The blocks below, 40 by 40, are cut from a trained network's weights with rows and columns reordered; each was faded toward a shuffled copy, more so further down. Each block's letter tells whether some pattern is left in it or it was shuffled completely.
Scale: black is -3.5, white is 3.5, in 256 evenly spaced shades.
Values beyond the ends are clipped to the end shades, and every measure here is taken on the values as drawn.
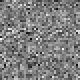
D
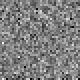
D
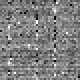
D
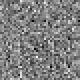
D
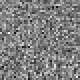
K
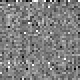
D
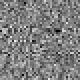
D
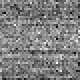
D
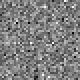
D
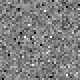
K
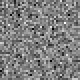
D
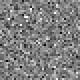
K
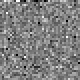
D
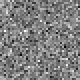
K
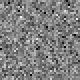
K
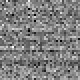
D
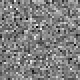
D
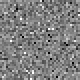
K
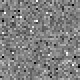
K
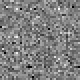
D
